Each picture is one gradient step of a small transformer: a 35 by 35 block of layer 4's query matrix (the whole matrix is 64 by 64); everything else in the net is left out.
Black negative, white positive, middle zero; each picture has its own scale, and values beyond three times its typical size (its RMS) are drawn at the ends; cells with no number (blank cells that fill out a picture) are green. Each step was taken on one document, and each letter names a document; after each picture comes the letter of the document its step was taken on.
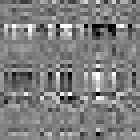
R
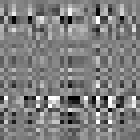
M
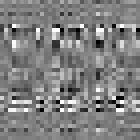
R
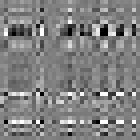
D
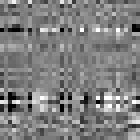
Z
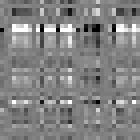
R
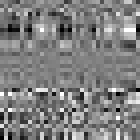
Z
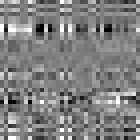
Z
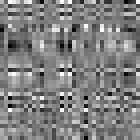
Z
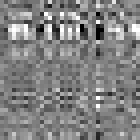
R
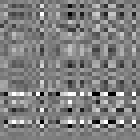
D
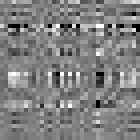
R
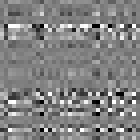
M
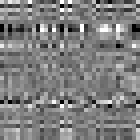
Z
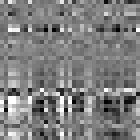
Z
